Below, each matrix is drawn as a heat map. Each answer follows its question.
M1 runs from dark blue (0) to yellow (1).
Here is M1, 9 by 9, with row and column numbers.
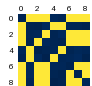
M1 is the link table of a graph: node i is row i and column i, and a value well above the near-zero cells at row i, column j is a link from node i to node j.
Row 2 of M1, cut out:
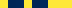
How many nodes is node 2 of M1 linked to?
5
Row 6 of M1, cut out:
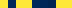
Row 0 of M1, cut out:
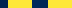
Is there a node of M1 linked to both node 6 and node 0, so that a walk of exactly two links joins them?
yes
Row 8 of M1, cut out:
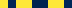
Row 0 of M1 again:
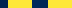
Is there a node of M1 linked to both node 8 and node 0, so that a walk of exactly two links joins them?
yes
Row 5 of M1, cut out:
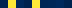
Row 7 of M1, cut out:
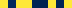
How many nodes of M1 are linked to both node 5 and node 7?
0
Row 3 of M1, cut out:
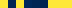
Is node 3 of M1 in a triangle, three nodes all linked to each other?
yes
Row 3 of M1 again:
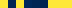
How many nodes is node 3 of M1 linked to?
5
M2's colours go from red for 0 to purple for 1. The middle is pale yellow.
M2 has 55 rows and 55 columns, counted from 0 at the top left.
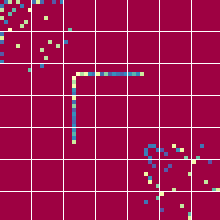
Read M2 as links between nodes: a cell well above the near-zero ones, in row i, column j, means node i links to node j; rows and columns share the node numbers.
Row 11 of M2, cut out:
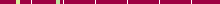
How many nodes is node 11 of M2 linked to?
2
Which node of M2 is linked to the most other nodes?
node 18
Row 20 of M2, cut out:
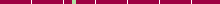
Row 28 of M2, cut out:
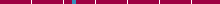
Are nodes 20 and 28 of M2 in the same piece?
yes
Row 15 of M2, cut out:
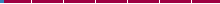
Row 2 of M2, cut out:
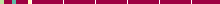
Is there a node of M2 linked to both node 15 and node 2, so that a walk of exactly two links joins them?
yes
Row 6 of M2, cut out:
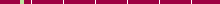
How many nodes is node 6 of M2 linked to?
1
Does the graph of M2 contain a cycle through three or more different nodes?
no
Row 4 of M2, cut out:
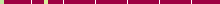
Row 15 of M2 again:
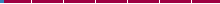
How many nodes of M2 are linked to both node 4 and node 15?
1
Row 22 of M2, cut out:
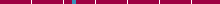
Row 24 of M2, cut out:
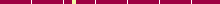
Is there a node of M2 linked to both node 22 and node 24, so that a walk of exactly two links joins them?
yes
